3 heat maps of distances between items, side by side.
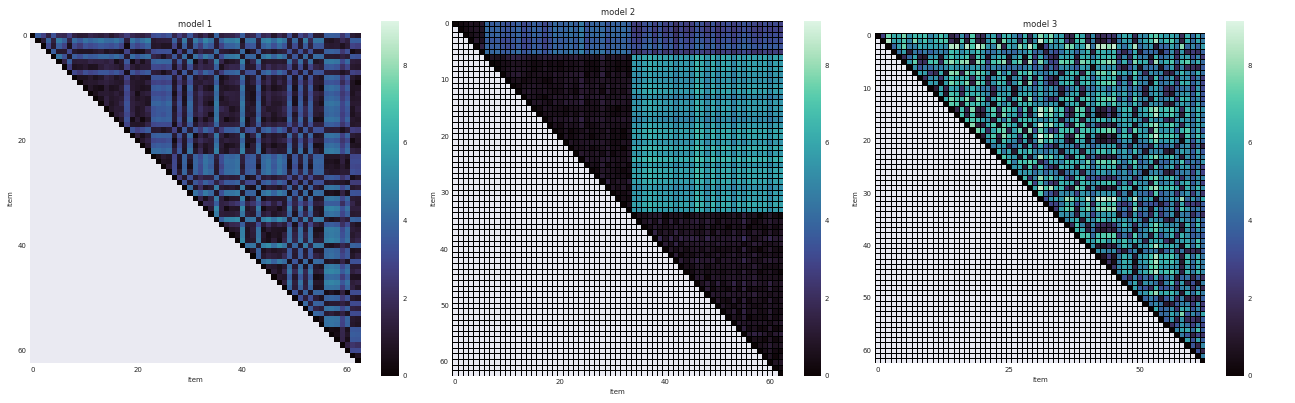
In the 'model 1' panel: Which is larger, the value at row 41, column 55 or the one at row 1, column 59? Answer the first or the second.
the second
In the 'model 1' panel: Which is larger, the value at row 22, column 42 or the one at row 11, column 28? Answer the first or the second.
the second
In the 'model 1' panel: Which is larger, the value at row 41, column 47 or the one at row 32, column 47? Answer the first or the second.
the second
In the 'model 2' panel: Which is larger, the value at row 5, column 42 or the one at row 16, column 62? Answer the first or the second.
the second
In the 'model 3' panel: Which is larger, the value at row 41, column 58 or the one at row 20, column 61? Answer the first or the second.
the second
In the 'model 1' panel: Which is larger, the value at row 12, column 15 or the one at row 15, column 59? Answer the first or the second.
the second
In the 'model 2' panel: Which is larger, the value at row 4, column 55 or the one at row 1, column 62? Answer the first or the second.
the first
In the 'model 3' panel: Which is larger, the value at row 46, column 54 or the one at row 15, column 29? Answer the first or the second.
the first
